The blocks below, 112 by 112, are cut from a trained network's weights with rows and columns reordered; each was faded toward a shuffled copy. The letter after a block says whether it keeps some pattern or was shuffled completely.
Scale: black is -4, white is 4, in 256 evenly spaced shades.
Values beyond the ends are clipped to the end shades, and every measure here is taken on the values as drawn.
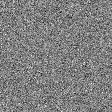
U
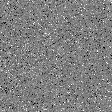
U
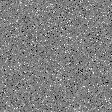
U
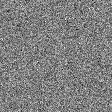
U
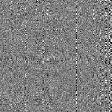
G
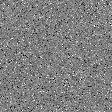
U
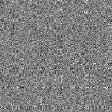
G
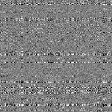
G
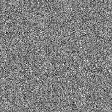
G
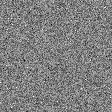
U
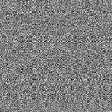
G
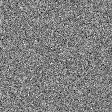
U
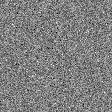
U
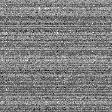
G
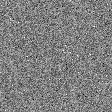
U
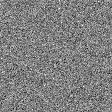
U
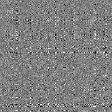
G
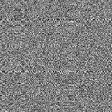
G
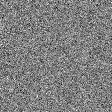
U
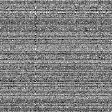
G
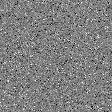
U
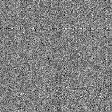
G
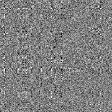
G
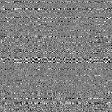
G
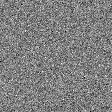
U
